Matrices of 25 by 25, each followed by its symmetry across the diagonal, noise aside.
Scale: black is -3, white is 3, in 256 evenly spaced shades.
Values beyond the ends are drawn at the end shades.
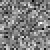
neither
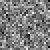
neither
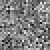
antisymmetric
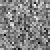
neither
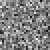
neither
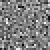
antisymmetric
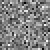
neither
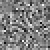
antisymmetric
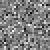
antisymmetric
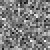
neither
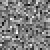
neither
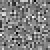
antisymmetric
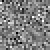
antisymmetric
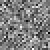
antisymmetric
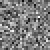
neither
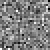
antisymmetric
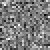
neither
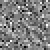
antisymmetric
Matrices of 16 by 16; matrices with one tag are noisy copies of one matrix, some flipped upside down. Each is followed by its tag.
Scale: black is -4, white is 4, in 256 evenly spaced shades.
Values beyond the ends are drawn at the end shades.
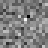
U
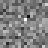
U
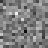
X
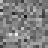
X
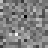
X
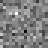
X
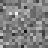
X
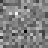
X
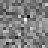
U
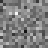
X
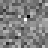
U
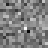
U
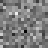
X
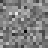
X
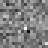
U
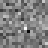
U
